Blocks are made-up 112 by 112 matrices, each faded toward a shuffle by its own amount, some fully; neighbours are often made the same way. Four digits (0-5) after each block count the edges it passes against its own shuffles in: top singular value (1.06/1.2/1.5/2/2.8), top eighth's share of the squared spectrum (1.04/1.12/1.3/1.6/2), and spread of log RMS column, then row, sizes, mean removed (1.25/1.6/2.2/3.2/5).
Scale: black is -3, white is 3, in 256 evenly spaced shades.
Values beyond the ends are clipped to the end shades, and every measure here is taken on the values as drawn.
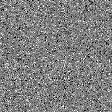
3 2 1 1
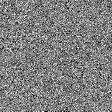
0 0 0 2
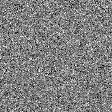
0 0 0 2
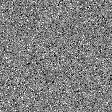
0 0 0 0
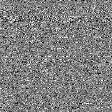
1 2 0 4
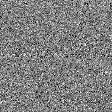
0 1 0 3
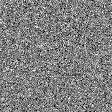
0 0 0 1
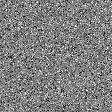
2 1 0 0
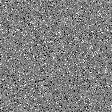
0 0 0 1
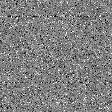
1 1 0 2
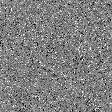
0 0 0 0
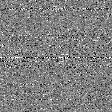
2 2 0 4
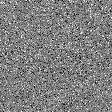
1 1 0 0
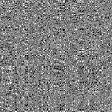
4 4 3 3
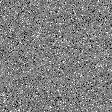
1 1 0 0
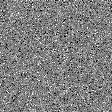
3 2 0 0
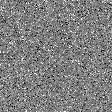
0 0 0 0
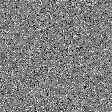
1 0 0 0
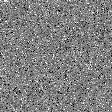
1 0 0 0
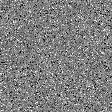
1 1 0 0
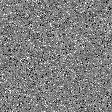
0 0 0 0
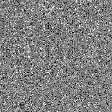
3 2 1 1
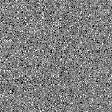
4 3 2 2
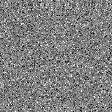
3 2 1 1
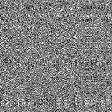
4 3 2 2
